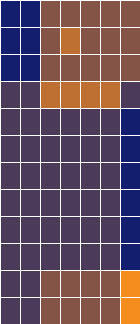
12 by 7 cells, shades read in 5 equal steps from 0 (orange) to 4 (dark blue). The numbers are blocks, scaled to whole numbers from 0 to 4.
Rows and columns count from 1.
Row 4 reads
3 3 1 1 1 1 3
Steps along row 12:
same down same same same down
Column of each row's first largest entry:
1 1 1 1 7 7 7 7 7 7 1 1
